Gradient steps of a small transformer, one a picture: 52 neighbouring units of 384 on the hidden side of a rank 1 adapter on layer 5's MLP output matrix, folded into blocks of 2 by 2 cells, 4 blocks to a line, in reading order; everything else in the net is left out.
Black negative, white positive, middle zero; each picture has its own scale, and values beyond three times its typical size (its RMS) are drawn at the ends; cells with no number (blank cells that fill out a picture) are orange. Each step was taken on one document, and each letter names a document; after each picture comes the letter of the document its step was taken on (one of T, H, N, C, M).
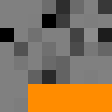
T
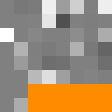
T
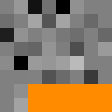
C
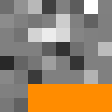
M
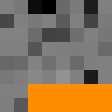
M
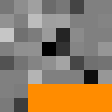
C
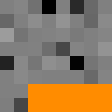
M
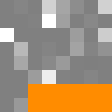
T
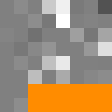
T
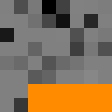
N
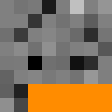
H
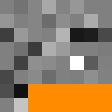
C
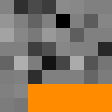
C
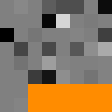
T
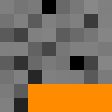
C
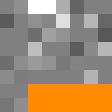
M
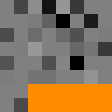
N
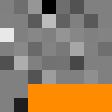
N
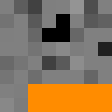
M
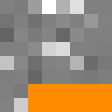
H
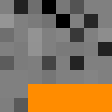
N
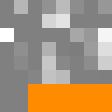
T
